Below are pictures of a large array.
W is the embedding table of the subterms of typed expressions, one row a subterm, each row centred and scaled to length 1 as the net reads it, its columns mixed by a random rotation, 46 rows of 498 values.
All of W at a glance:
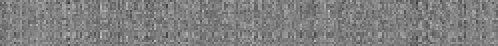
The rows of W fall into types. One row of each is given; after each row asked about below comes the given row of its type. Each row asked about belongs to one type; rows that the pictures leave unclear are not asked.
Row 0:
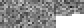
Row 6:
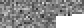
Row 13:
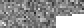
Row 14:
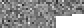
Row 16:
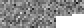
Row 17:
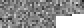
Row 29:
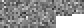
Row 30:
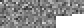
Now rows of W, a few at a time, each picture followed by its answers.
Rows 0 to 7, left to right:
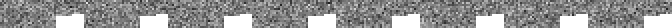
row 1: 14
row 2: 30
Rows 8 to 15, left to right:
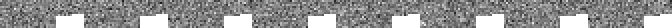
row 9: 30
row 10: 17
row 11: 17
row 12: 6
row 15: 17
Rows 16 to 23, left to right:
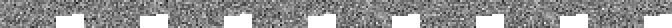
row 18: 16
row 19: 0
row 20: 29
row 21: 17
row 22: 29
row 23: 6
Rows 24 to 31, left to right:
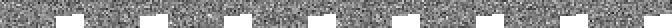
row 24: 14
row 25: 13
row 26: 29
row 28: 13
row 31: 17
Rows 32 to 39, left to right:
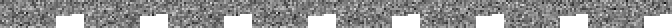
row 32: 6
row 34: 6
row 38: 14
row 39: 30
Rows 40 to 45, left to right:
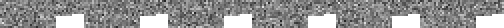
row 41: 16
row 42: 6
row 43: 0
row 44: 14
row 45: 30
